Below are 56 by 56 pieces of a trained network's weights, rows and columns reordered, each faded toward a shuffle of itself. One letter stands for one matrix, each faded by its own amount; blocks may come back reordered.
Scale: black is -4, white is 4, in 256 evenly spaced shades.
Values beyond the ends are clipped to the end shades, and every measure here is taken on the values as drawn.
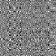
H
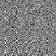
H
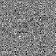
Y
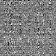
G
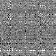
G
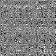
G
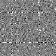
Y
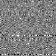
Y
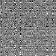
G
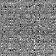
G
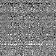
G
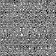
G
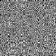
Y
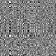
H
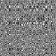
H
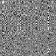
H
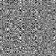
H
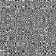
H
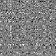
H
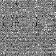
G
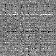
G
